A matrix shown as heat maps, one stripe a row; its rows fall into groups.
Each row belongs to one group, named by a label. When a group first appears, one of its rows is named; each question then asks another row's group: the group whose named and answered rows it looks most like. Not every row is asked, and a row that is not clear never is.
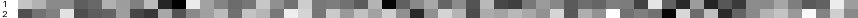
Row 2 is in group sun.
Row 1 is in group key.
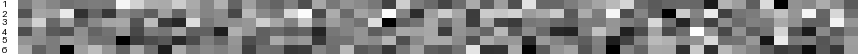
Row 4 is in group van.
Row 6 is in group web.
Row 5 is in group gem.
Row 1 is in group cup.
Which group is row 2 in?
sun
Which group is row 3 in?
key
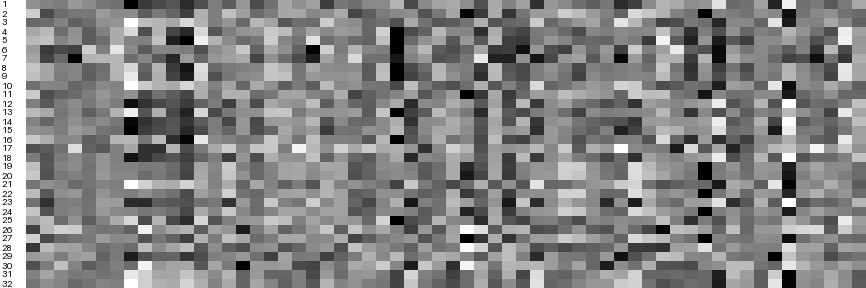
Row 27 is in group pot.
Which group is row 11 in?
pot
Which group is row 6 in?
web
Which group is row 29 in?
gem
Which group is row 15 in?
gem
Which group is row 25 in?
key
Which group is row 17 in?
sun
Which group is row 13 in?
key
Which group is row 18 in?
gem
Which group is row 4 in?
key
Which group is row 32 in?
cup
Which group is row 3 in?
cup
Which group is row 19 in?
pot
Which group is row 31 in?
cup
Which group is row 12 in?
gem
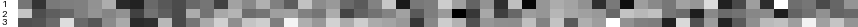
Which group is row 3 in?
sun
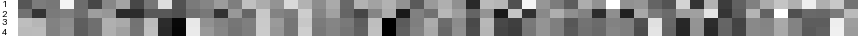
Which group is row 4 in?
key
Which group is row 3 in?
key
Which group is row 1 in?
sun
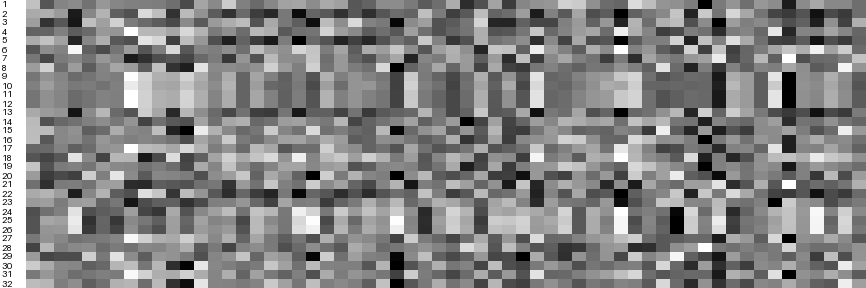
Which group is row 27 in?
cup
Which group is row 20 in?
web
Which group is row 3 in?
web
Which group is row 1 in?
pot
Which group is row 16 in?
pot
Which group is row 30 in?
key
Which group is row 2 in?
web
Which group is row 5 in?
web
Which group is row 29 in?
web
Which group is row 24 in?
sun
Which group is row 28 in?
van
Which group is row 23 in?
gem
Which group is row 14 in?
pot
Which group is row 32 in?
key
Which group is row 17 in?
cup
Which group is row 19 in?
pot
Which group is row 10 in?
cup
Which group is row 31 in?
cup
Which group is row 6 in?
sun
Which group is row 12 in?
cup
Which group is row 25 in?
sun
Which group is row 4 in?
cup
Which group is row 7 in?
gem
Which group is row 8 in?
key
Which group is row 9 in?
cup
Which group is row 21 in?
gem
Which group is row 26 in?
sun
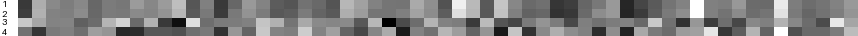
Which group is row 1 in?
van
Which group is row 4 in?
gem
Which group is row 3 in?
key
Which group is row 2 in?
van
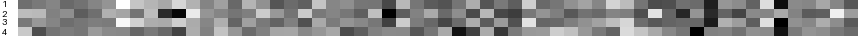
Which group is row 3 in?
cup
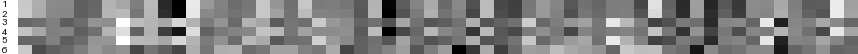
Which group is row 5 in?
cup
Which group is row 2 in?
key
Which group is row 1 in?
key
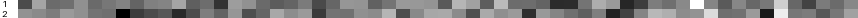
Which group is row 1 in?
van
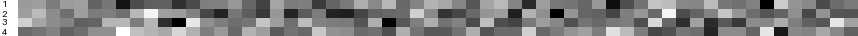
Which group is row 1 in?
gem
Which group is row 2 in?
web
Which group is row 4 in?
cup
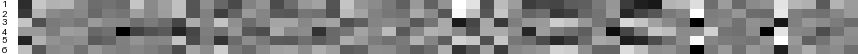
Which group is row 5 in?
van
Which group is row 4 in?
gem
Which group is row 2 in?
van
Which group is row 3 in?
pot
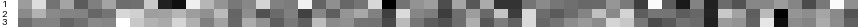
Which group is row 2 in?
cup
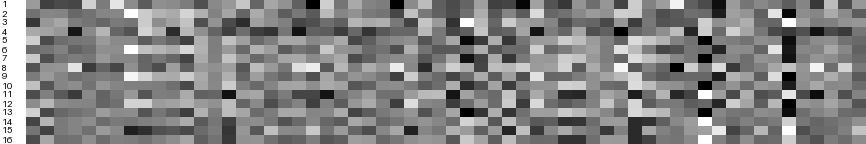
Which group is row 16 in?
van
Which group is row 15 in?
gem
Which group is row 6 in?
cup
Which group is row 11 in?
van
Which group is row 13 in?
pot
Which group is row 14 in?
van
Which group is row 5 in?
pot
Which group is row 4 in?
web
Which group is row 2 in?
cup
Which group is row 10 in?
pot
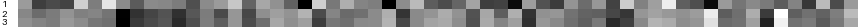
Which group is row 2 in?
gem
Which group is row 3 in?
gem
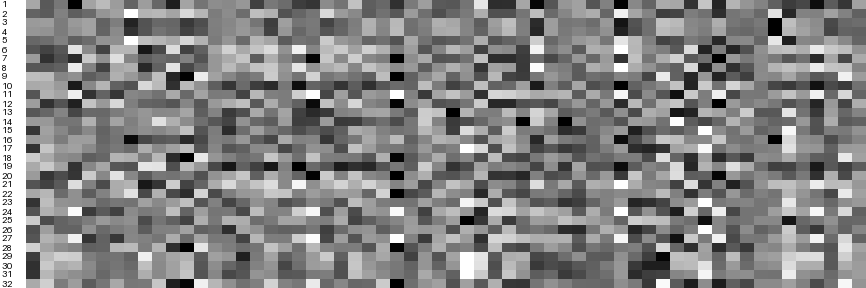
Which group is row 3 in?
gem
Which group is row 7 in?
web
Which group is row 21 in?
sun
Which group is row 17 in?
van
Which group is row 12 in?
web
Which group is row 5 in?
cup
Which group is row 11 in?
sun
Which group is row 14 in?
web
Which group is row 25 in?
pot
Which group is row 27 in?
sun
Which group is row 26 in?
van
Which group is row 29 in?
van
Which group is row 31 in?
van
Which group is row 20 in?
web
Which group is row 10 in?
web
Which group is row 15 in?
van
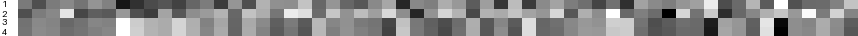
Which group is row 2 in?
sun
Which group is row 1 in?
gem
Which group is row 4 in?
cup
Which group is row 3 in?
cup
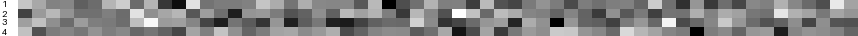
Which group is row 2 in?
van
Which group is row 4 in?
pot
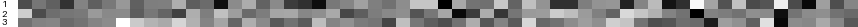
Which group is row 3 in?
cup
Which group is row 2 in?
pot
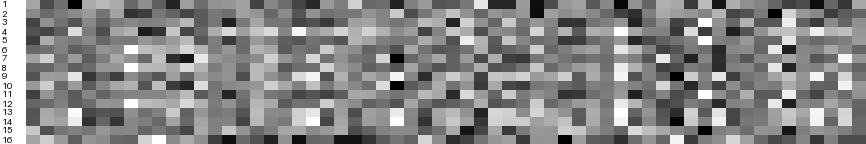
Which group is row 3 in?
van
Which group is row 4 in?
sun
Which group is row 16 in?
web
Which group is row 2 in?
gem
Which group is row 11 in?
van
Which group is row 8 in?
cup
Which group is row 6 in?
cup
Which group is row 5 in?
van
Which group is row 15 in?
pot
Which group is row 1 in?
web
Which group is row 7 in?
key
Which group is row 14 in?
sun
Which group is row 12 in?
cup
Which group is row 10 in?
key
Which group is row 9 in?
sun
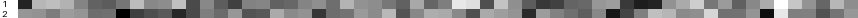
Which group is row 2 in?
gem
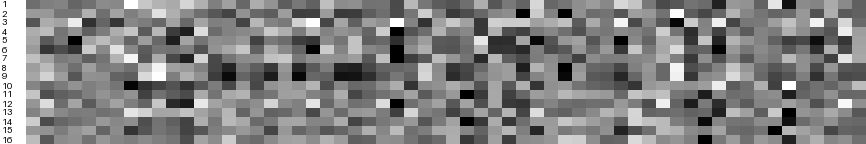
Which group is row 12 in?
key
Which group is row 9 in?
web
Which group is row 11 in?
pot
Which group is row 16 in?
pot
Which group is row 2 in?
web
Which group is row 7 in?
key
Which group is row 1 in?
cup
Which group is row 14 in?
pot
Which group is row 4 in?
key
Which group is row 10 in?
gem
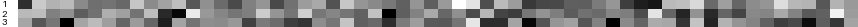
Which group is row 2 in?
key
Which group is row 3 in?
web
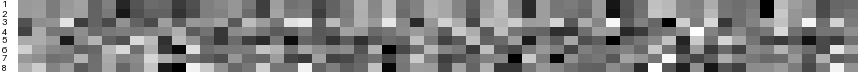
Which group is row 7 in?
web
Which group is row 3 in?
sun
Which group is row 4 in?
van
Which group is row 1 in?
gem
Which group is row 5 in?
web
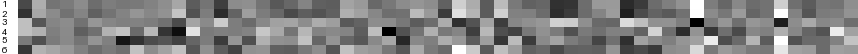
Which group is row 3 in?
pot
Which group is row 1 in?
van
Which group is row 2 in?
van
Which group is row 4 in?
key
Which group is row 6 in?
van
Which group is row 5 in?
gem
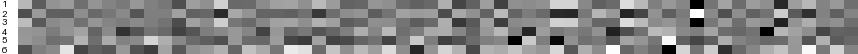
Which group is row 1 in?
pot
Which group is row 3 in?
pot
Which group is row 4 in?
gem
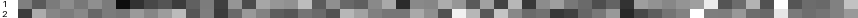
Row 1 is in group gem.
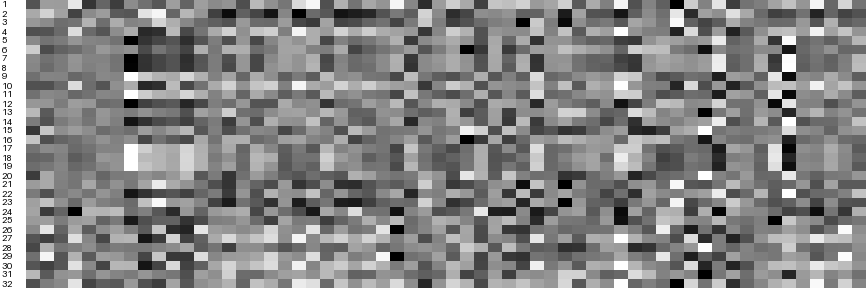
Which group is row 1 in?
sun
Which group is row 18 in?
cup
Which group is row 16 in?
pot
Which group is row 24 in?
web
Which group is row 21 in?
web
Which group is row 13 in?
pot
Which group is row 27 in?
sun
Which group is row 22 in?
gem
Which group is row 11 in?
cup
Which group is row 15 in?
van
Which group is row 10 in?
sun
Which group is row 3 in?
web
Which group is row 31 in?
pot
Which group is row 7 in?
gem
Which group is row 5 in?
gem
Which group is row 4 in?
sun
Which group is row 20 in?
van
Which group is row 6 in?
pot
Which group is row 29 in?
key
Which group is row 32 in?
sun
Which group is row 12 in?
gem
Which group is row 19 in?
cup
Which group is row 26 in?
key
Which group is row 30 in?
sun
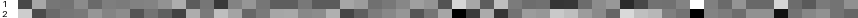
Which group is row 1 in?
van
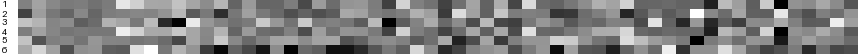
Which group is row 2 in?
van
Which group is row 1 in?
cup
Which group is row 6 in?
web
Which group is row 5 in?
pot
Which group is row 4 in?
cup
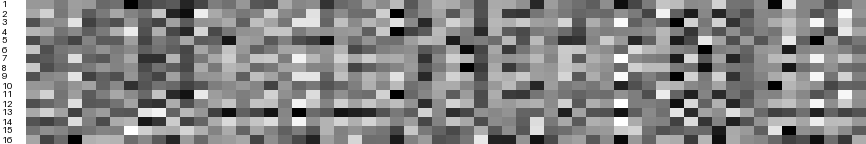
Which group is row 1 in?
gem
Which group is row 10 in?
gem
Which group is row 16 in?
web
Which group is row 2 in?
key
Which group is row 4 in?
key
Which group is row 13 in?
web
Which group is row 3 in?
sun
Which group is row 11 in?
key
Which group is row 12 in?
sun
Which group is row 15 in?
cup
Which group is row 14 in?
sun
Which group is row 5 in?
van
